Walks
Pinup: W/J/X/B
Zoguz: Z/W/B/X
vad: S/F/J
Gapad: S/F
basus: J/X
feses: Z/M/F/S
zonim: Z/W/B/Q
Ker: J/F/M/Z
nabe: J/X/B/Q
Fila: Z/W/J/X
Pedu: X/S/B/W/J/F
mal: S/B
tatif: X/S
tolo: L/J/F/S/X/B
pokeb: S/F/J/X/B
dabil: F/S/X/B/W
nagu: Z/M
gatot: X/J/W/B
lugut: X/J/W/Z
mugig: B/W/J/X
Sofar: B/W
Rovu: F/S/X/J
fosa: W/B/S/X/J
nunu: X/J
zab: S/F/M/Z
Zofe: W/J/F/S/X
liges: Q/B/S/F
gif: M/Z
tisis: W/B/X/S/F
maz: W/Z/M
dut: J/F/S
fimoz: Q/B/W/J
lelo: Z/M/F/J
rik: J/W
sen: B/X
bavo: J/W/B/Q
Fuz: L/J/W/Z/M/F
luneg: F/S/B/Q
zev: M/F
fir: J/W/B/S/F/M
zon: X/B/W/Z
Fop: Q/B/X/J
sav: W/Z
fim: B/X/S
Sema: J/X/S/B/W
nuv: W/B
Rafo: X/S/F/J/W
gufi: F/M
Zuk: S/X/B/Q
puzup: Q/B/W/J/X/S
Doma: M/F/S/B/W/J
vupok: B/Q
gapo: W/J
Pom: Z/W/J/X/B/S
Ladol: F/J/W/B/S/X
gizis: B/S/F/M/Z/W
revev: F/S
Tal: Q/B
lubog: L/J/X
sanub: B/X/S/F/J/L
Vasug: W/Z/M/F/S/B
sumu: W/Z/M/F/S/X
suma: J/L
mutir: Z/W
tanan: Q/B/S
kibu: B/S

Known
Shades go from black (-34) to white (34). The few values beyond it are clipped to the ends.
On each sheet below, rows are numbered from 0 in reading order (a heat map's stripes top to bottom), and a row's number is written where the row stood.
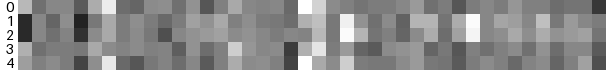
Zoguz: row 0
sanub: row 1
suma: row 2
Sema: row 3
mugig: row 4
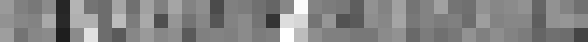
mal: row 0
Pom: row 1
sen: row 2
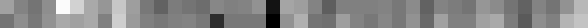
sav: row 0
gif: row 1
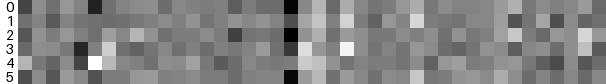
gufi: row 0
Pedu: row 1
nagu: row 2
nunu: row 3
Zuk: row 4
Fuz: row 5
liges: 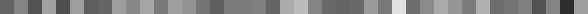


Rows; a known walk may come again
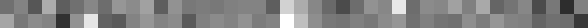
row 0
tisis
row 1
sen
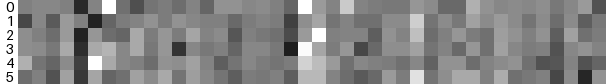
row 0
lubog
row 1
zev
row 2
Vasug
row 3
puzup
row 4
Zuk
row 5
liges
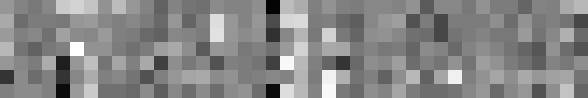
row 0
lugut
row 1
dabil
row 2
rik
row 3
bavo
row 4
fim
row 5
suma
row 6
fosa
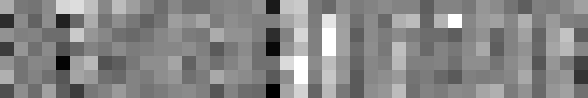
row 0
zon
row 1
sanub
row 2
fimoz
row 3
lelo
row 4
pokeb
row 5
gatot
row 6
fir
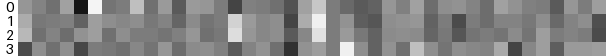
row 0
tanan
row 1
Sema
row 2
Sofar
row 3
vad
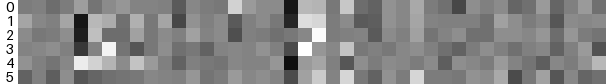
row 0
Rafo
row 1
Pom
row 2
mal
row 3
basus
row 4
sav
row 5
Pedu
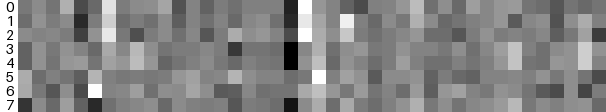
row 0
sumu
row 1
Rovu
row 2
mugig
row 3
nagu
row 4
maz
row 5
nuv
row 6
luneg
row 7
gufi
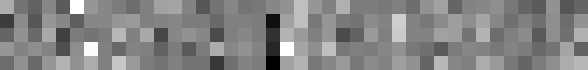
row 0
vupok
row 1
Fuz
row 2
dut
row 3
Fila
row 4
Ker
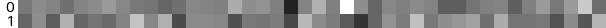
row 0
gapo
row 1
revev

